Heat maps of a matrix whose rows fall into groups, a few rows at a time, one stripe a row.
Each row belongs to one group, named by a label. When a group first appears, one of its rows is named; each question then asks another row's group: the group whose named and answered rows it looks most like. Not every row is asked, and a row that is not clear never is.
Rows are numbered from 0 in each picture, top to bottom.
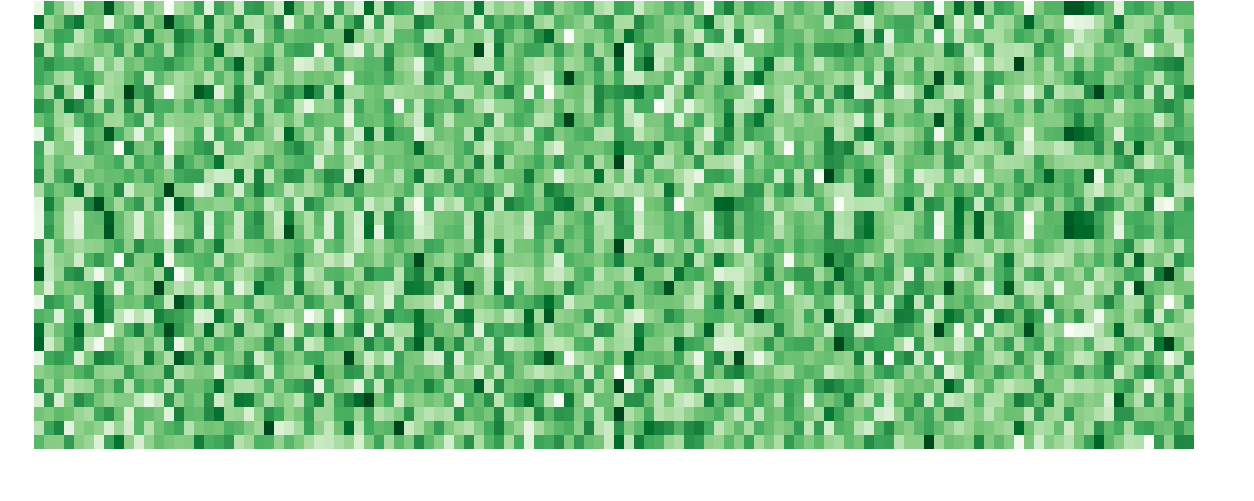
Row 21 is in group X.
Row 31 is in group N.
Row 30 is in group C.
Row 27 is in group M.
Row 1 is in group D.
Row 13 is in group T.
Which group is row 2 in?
X
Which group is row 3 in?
M
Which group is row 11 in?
M
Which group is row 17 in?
M
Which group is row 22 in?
T
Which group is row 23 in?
D
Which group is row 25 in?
X
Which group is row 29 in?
M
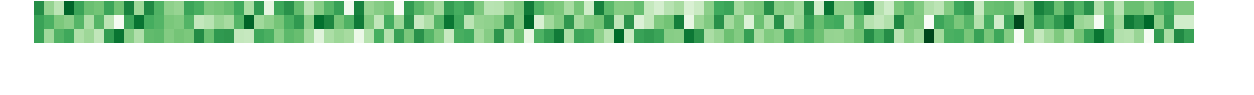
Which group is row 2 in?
N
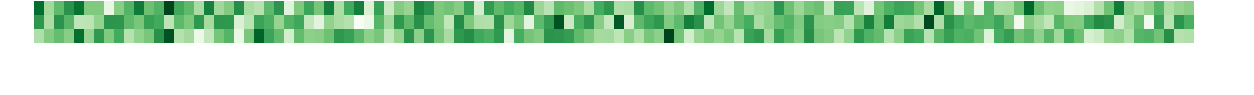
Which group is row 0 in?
D
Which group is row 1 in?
N
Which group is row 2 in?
T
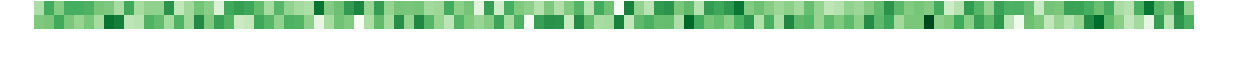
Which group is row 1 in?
N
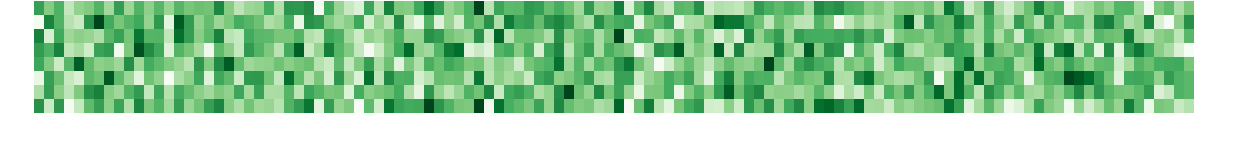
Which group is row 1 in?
X
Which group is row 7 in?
M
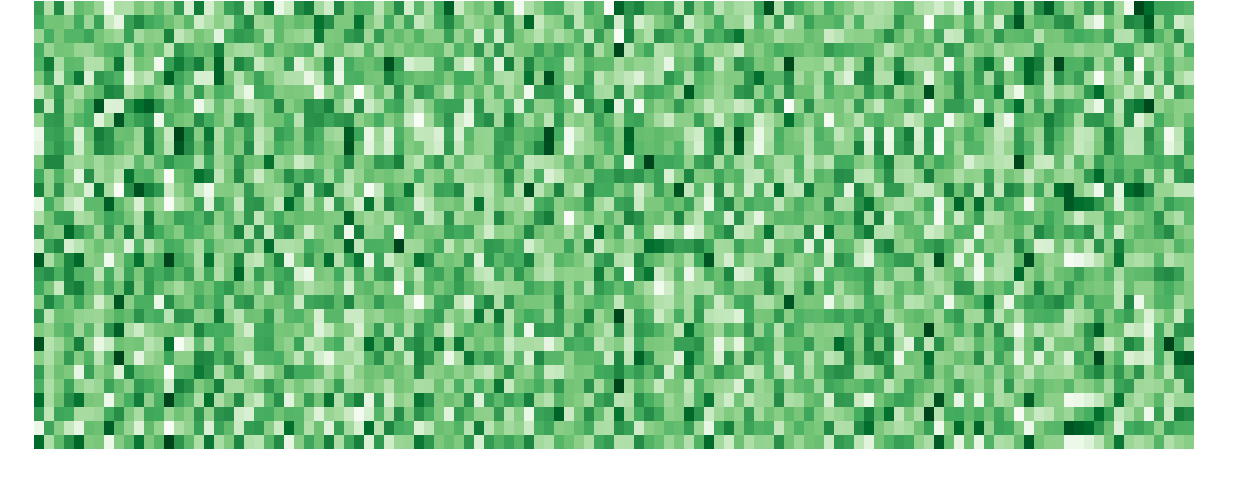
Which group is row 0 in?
C
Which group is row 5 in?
T
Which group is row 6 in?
N
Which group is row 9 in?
X
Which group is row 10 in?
X
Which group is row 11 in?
C
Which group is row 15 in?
X
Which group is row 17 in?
C
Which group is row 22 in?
M
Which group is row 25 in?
N
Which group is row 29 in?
N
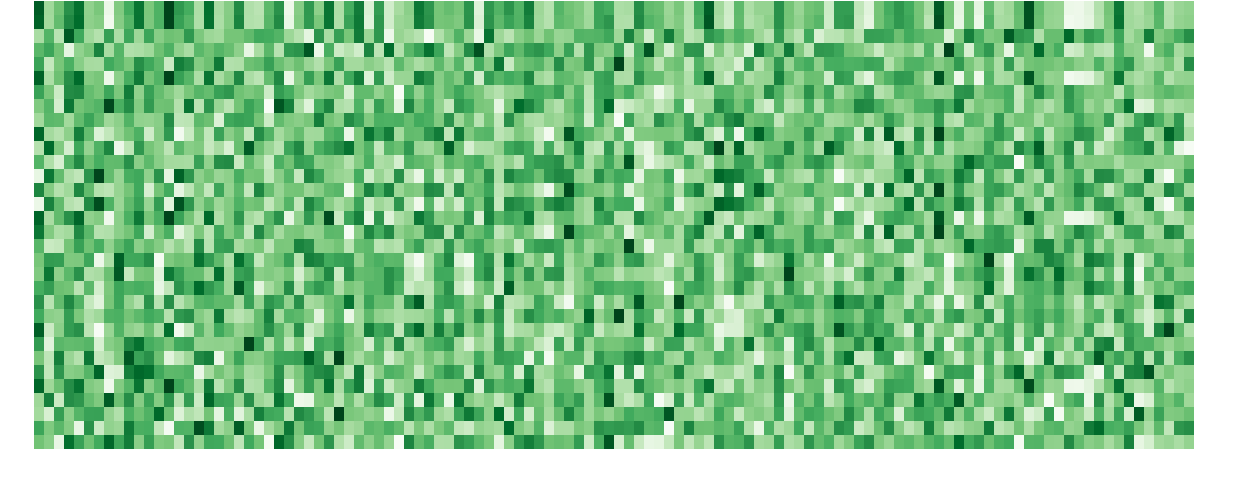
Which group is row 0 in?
D
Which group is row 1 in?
D
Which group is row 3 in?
M
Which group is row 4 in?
M
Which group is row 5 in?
D
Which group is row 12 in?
X
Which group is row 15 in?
D
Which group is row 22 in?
M
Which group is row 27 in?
D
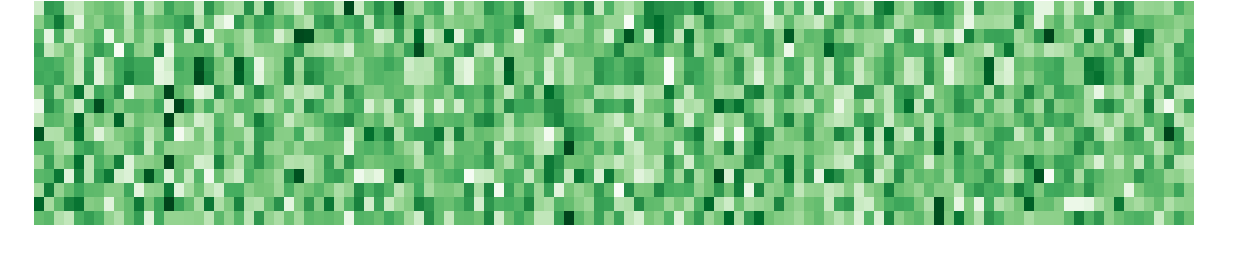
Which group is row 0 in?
C
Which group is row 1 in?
C
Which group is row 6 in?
T
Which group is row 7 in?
X
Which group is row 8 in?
T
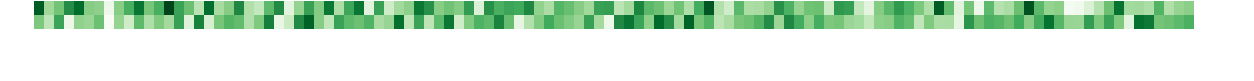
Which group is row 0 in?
D
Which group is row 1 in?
C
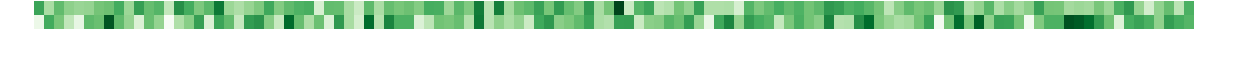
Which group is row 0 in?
M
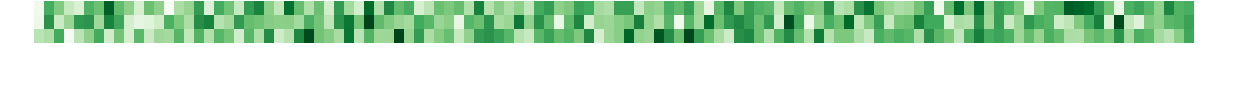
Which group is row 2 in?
C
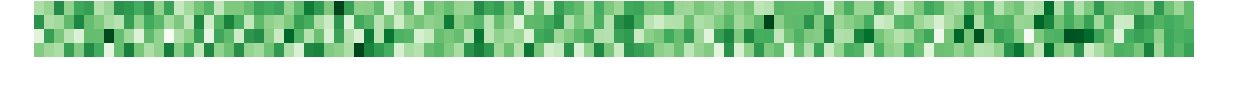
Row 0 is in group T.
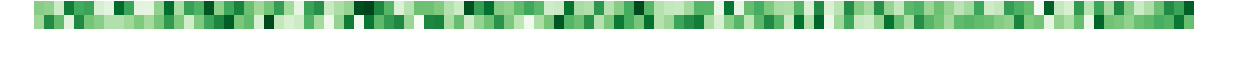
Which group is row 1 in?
C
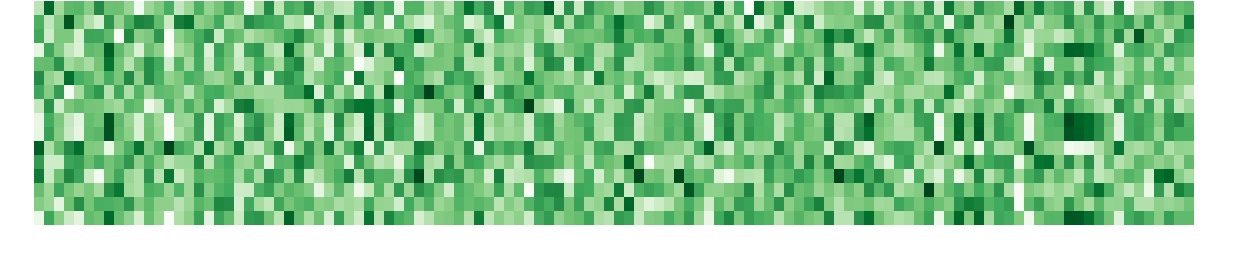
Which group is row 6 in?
M
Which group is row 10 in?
D
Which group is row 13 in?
N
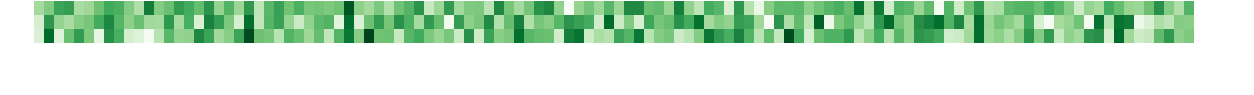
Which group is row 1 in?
C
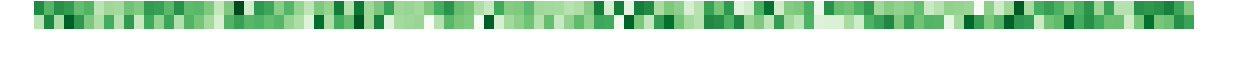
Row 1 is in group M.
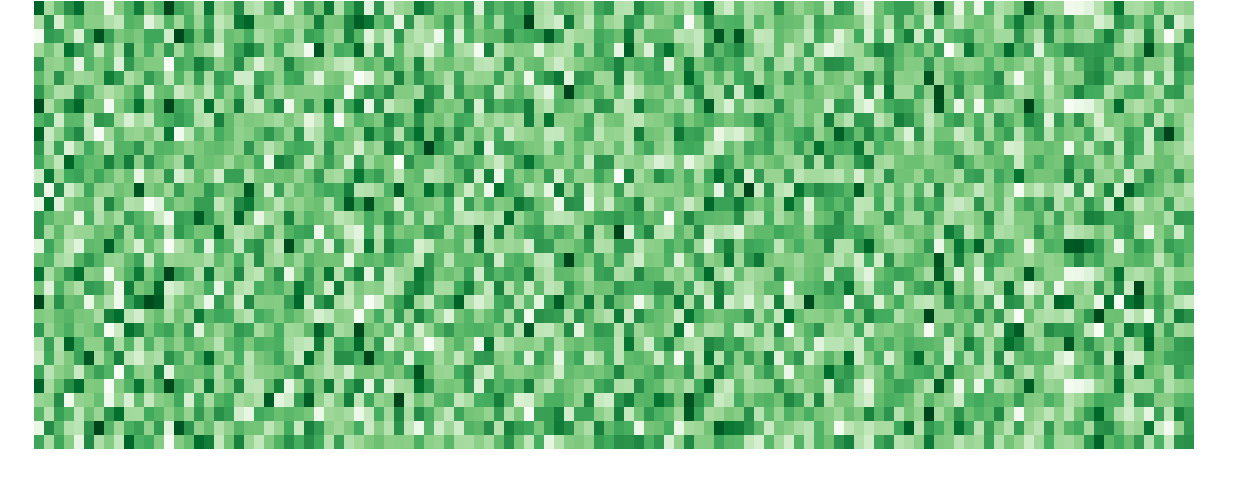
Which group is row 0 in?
D
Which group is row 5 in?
N
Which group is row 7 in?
D
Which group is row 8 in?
T
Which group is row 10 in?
M
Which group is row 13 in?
M
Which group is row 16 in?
M
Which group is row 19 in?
D
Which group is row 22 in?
N
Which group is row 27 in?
D
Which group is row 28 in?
C
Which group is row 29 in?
N
